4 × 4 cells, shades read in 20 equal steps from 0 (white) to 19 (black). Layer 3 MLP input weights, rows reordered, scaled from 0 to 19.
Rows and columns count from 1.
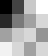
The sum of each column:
43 31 21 14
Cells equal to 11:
0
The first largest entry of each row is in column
1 1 4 3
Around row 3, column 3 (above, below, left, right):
7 7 4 8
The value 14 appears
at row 1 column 2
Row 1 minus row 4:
18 11 -3 -3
